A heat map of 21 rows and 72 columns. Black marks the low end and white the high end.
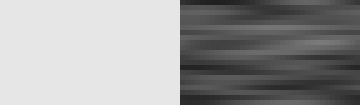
The table splits into one row of 2 panels. Panel 1,1: very high, flat. Panel 1,2: low, streaked across.
